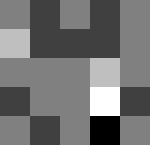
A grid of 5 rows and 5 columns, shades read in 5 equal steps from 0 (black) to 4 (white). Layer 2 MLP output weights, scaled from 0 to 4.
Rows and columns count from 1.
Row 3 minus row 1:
0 1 0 2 0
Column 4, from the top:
1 1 3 4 0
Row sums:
8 8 11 10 7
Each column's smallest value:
1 1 1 0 1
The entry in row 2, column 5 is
2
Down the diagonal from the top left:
2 1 2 4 2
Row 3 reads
2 2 2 3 2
